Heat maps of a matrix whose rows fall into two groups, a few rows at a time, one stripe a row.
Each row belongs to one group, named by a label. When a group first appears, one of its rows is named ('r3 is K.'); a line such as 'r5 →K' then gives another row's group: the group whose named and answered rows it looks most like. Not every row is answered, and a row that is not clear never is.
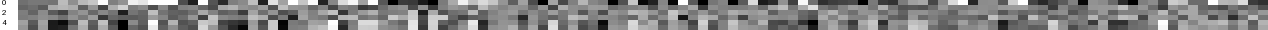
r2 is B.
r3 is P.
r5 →B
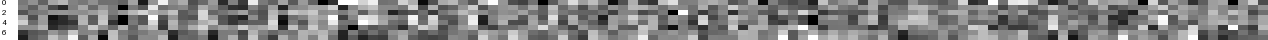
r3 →B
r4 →B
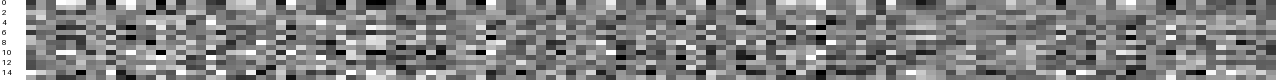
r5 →B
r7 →B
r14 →B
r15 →B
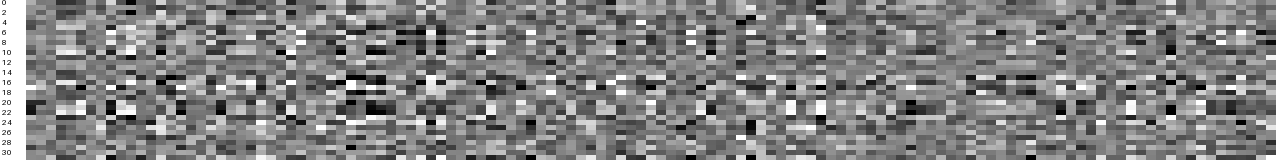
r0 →B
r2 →B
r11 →B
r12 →P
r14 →B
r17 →B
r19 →B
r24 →P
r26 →P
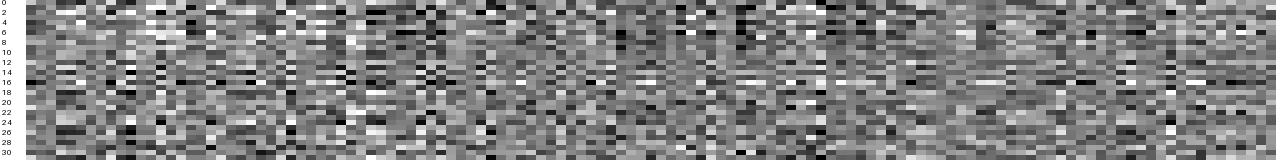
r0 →B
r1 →P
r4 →P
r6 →P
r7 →P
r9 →P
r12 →B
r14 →B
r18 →B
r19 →B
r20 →P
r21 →B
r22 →P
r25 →B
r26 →B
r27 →P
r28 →B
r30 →P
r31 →B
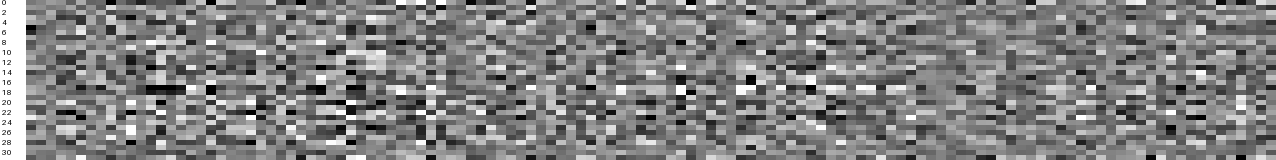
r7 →B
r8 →P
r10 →P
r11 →B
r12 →B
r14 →B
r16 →P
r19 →P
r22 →B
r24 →P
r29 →P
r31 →P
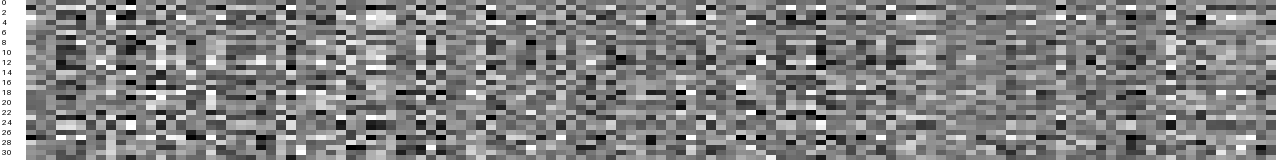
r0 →B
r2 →B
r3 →B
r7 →B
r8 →P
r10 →B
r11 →P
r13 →B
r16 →B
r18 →P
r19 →B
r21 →P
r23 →B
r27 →P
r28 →B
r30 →P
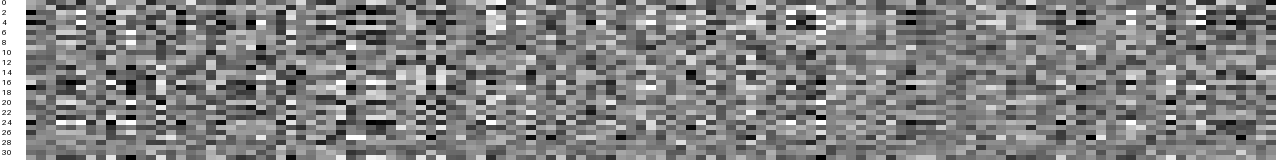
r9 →B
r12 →P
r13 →B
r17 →B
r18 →B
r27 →P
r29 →P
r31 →B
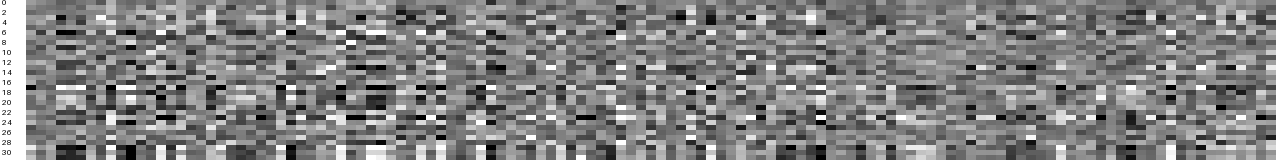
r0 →B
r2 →P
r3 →P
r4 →P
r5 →P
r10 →P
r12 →B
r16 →B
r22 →B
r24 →B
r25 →P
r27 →P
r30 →B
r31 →B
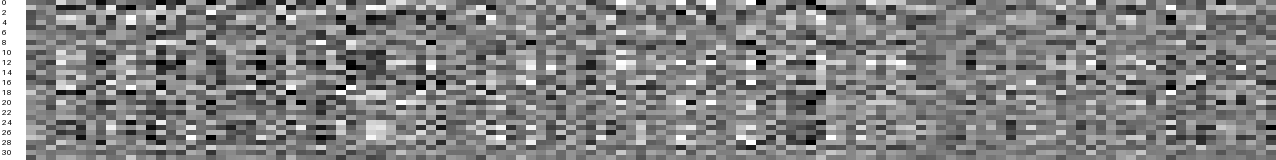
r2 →P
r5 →B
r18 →B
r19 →P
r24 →B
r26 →B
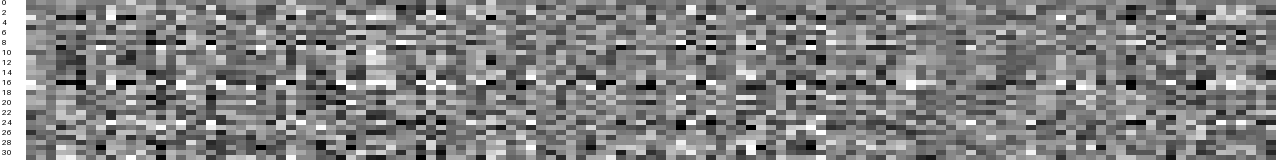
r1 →P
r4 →B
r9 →P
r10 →B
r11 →B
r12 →B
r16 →B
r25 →P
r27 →B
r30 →P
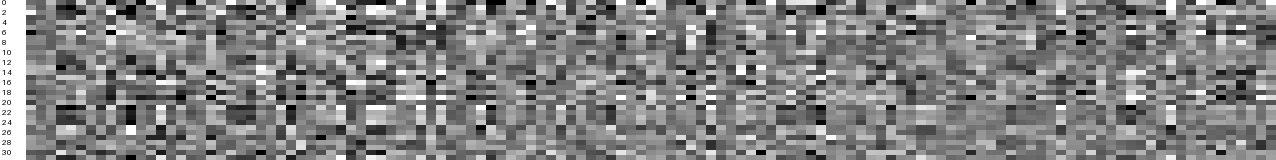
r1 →B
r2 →B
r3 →B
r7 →P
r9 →P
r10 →P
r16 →P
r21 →B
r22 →B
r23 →B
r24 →B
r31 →B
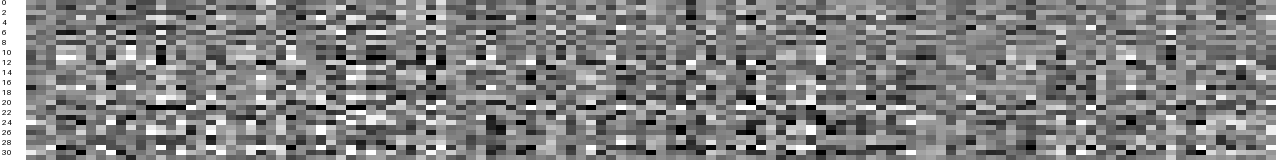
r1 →B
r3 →P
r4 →P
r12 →P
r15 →P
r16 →P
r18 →P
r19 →P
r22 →P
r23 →B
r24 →B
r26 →P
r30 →B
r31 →B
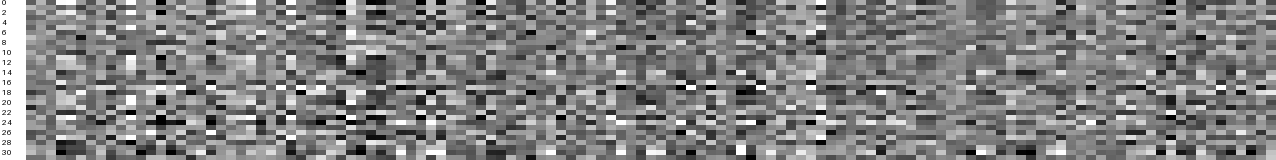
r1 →B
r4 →P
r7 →B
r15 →P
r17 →P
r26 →P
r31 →P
